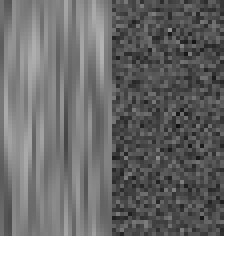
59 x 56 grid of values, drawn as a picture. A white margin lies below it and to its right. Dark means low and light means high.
It is made of 1 by 2 panels. Panel 1,1: middling, streaked downward. Panel 1,2: low, fine-grained.
